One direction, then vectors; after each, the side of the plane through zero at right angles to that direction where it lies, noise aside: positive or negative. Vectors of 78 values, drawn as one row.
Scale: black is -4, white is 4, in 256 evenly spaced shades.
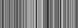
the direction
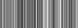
negative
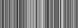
positive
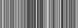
negative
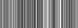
negative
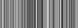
negative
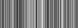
positive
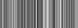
negative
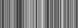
positive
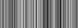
positive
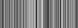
positive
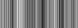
negative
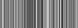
negative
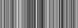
negative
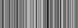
positive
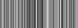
negative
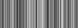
positive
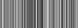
negative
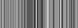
negative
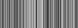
positive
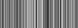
positive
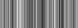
negative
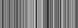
positive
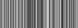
negative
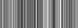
negative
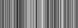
positive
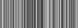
negative
